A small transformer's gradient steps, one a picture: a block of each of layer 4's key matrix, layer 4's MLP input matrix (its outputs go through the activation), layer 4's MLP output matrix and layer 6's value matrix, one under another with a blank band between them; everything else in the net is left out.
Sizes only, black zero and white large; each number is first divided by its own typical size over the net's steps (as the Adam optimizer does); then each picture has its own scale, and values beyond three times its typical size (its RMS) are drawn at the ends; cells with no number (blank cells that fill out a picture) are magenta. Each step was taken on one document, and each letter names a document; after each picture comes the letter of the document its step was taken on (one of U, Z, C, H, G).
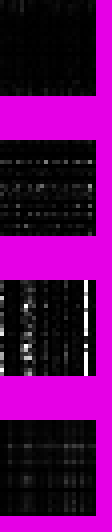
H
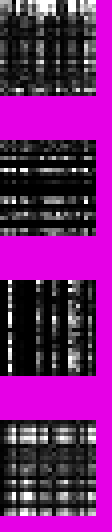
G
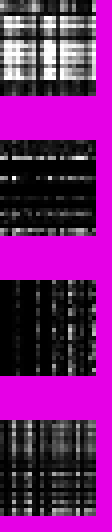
G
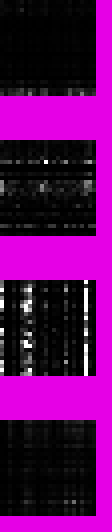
H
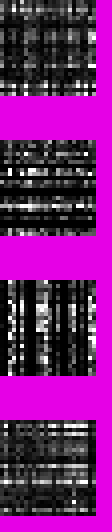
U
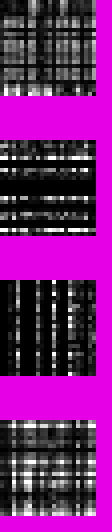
G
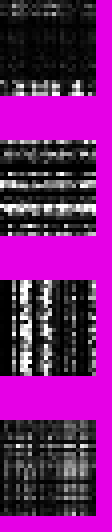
U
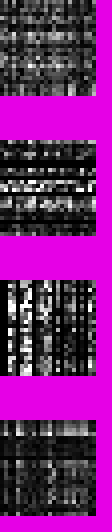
U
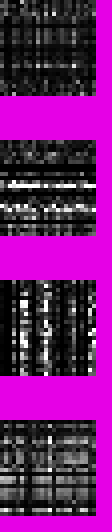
U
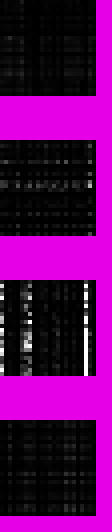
H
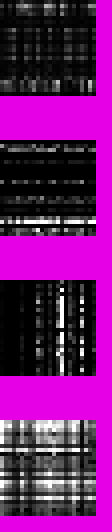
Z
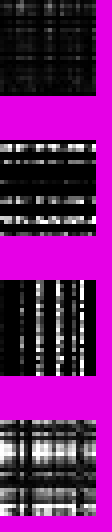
Z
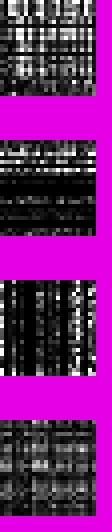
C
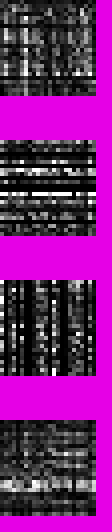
C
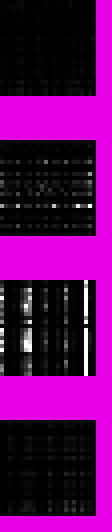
H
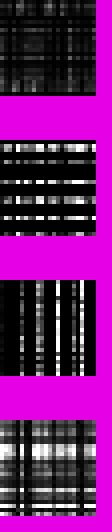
Z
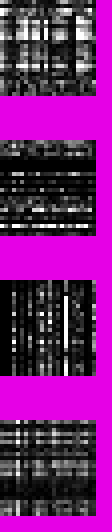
C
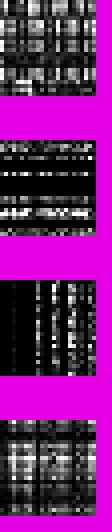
G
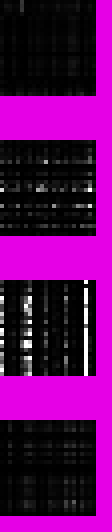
H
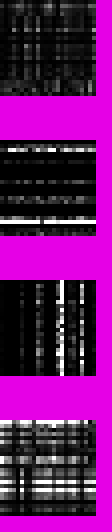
Z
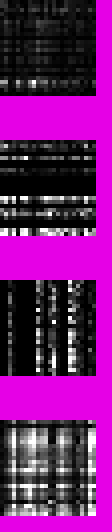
G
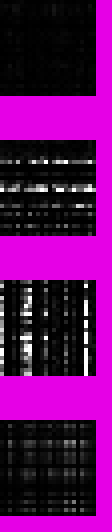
H
